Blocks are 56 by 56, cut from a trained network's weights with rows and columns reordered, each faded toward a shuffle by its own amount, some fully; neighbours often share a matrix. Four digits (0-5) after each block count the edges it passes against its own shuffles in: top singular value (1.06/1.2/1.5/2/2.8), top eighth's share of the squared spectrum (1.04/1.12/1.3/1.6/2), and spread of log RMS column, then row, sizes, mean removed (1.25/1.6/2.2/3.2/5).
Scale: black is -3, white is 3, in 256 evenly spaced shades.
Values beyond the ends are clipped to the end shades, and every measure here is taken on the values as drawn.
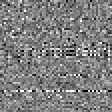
4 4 0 3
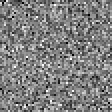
2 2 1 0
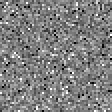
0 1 0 0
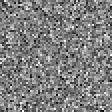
1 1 0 0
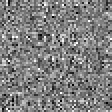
3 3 2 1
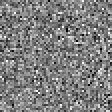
2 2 1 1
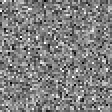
0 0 0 0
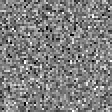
1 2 1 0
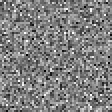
0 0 0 0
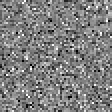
1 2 0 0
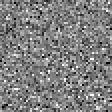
0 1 0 0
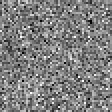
1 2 0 0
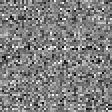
3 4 1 3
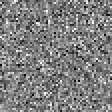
0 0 0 0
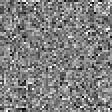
3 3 1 2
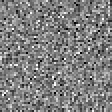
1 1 0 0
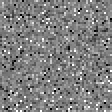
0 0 0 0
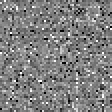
1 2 2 0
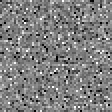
1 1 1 0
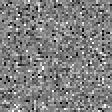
1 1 2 0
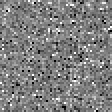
1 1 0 0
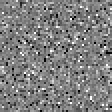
0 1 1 0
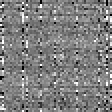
3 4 3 0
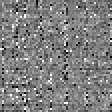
2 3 3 0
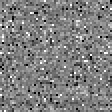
1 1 1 0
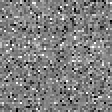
1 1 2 0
